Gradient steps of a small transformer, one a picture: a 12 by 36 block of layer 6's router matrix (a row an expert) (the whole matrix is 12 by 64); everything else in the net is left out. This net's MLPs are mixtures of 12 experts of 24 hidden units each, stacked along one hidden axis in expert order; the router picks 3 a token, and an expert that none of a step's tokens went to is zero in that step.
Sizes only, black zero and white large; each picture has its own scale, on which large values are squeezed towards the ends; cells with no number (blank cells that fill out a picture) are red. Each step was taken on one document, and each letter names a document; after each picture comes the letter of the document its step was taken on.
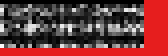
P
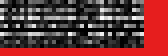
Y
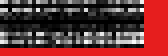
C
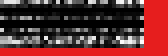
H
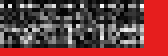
Y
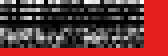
C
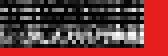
C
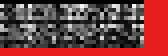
Y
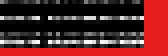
H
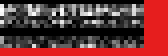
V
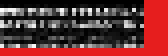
V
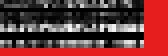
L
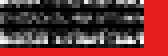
H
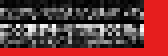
Y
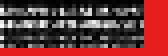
V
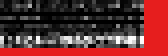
C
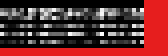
Y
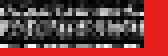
P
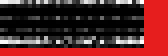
H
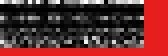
H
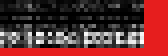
C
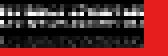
V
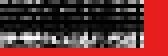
C
